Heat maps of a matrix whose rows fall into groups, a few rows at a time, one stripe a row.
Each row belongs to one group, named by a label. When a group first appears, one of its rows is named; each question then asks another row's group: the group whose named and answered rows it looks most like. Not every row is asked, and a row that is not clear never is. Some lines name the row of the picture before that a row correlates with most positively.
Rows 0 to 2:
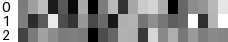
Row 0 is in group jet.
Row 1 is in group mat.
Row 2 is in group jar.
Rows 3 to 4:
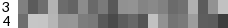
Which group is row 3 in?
mat
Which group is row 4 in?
jar
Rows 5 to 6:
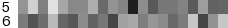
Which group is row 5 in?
jar
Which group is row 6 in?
mat
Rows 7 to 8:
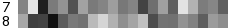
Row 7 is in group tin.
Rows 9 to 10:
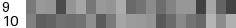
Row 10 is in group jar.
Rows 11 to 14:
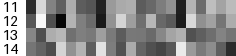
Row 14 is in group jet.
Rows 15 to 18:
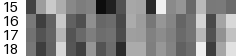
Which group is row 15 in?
jar
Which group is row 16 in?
mat
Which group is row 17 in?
mat
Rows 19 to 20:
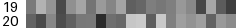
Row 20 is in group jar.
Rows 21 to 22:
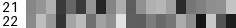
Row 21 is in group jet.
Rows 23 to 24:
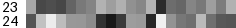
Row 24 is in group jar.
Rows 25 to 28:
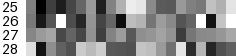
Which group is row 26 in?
mat
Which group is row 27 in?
jet
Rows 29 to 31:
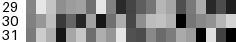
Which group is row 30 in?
jet
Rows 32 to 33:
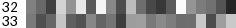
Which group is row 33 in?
mat
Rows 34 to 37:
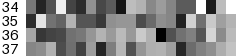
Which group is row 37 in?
jet
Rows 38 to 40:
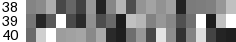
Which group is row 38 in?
jet
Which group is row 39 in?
mat
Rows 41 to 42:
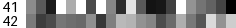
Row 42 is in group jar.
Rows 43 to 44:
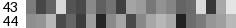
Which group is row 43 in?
mat
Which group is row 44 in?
jet
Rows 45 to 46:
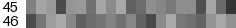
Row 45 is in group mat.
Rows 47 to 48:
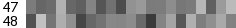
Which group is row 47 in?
mat
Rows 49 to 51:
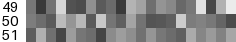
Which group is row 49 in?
mat
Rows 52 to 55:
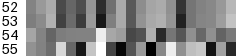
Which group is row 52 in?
jet
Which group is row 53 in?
jet
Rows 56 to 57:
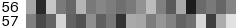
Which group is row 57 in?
mat
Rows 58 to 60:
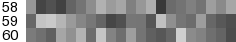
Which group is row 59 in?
jar
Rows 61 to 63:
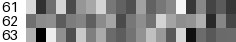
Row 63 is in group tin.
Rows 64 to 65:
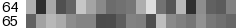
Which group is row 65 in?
jar
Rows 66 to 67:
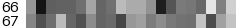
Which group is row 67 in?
mat
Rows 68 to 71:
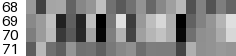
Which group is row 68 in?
tin
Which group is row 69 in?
jet
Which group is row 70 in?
jet
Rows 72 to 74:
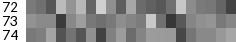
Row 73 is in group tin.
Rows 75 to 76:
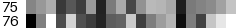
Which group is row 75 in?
jet
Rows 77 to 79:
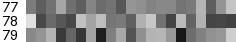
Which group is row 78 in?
tin
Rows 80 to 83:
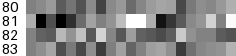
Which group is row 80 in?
jet
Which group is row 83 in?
jet
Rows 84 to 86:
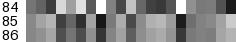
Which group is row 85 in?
jet
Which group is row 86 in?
jet
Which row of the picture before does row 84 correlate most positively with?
82
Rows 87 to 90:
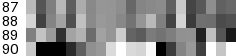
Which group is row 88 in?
tin
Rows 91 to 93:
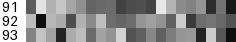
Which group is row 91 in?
jar
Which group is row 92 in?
tin
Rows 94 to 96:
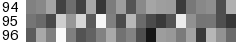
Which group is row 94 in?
jet
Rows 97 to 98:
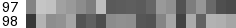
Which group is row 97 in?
jar
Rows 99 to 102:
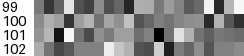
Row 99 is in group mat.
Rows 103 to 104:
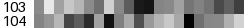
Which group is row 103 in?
jar
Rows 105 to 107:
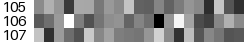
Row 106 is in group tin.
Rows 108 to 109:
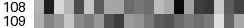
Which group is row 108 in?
tin
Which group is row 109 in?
jar
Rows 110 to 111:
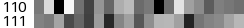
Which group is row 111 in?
jet
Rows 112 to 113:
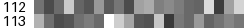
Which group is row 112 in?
mat
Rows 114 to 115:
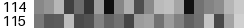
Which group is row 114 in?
jet
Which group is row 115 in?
mat
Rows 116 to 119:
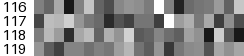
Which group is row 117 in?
jar
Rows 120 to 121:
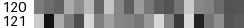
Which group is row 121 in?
tin
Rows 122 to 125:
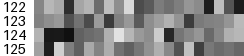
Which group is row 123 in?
jet
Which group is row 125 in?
tin
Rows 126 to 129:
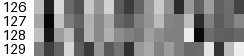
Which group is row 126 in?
tin
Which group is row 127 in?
tin
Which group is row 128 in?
tin
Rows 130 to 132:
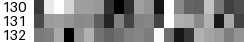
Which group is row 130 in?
jar
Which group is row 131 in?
jar
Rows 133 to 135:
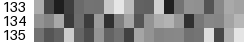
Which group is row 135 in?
mat
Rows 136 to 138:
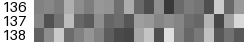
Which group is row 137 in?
mat
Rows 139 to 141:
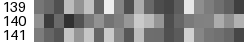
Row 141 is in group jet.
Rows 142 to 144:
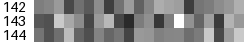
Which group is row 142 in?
jet
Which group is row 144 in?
mat
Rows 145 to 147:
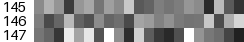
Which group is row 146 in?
mat
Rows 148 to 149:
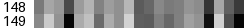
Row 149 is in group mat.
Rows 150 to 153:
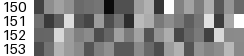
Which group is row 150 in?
jar
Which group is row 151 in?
mat
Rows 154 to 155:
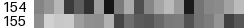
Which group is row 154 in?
jet
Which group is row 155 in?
jar
